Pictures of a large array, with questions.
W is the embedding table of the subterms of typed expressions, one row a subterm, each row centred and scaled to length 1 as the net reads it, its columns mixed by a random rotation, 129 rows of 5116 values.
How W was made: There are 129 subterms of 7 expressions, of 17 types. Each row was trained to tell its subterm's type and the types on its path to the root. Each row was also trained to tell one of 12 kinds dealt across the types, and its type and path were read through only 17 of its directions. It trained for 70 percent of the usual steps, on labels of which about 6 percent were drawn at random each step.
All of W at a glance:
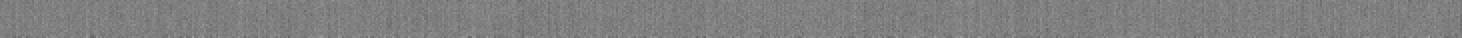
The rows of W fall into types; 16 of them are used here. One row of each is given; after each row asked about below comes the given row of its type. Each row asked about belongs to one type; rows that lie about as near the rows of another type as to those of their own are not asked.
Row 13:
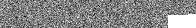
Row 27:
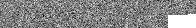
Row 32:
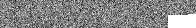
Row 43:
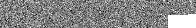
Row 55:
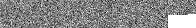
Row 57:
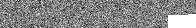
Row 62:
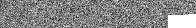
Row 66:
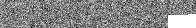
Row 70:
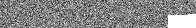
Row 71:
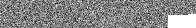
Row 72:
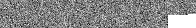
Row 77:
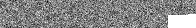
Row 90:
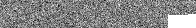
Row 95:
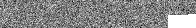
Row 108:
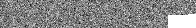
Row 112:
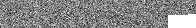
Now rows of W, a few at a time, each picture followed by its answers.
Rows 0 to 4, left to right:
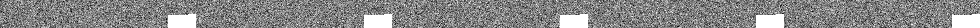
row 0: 71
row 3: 112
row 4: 72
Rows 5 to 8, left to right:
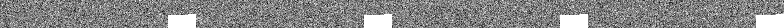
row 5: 108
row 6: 112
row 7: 70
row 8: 72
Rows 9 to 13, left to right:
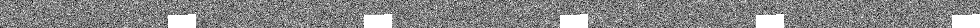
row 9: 32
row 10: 71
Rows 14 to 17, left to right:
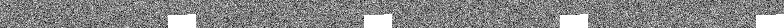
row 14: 62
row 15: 27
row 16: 90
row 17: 77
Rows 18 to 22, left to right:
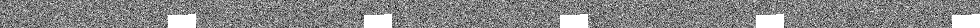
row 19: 112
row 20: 108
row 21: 13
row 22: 70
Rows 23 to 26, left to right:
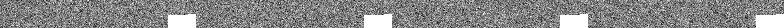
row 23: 62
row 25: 70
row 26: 90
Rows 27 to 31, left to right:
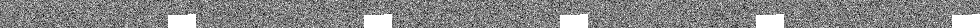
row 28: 108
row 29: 43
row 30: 13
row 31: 95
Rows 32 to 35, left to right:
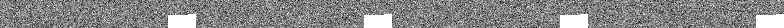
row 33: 70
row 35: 108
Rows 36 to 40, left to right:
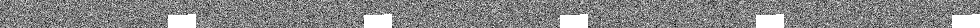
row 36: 70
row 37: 112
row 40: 66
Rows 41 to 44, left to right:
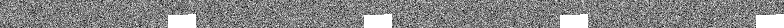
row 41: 43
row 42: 27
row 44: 13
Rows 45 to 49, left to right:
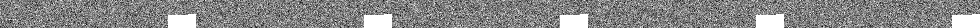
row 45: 95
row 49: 57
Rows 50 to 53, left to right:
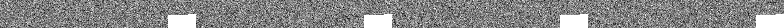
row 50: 108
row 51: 43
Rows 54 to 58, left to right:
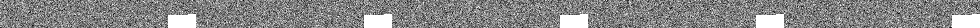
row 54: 66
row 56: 112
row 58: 66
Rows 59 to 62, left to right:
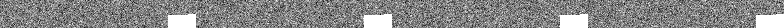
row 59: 90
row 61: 27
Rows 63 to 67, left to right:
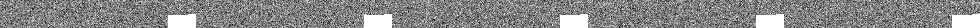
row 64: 70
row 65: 112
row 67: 72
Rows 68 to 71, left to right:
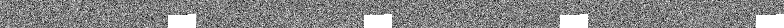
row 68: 72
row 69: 71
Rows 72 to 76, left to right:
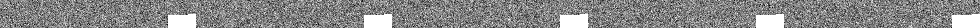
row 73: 32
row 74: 72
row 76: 77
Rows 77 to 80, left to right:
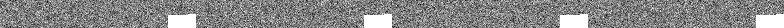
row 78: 13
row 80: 71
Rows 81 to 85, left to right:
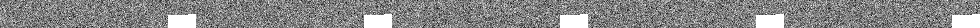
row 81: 112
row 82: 77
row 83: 32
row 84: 90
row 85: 32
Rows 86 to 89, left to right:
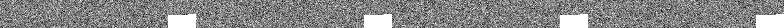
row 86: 72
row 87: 112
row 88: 66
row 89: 32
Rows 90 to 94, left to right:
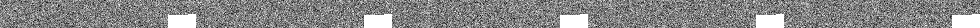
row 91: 43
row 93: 90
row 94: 66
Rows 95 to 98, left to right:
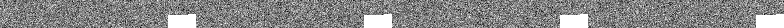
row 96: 72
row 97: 108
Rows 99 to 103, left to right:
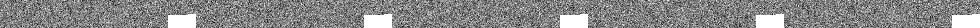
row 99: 77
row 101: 77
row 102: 90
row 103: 57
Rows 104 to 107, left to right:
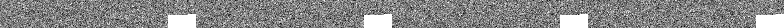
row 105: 77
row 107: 77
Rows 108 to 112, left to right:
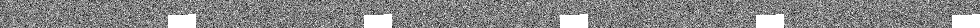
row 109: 77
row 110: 70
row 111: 27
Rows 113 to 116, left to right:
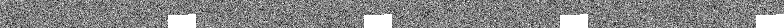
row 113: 71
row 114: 108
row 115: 43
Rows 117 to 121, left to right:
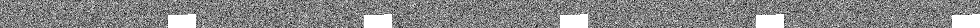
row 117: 66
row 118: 70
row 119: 13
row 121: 108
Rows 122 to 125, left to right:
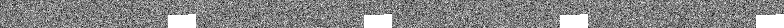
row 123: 13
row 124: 62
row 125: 66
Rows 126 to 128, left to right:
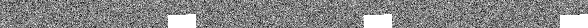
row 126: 62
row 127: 90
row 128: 72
